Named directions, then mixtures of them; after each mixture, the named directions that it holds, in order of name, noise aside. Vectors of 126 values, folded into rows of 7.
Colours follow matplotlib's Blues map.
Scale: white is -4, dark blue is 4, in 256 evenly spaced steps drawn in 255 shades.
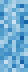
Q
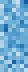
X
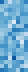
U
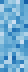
U, X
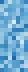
U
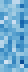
Q, X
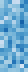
Q, X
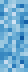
Q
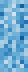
Q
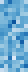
U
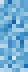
U, X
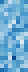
U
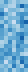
Q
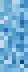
Q, X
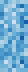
Q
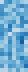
Q, U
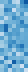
X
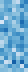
Q, X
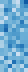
X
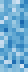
Q, X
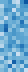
X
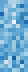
Q, U
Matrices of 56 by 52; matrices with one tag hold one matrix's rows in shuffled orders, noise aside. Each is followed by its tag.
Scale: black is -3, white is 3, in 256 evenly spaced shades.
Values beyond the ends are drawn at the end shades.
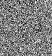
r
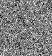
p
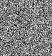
p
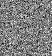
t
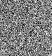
r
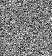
t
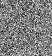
r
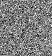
r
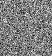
p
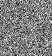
p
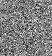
r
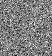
p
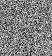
r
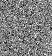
r
